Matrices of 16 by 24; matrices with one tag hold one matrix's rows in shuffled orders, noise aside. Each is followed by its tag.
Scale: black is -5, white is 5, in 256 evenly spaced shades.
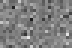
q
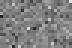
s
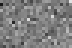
s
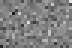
s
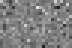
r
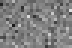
s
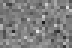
r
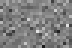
r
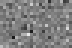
q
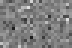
q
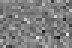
r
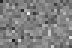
s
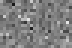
q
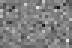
r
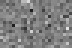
q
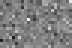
s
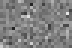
q
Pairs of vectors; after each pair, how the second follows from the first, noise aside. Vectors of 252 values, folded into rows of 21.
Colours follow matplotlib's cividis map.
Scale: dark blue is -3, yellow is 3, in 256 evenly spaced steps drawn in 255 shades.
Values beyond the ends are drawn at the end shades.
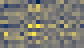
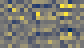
wrapped around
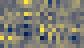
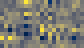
copied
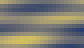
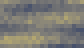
shrunk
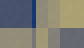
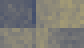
shrunk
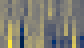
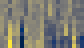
copied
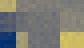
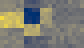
wrapped around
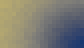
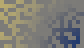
partly zeroed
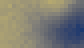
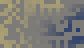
partly zeroed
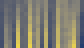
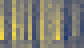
wrapped around
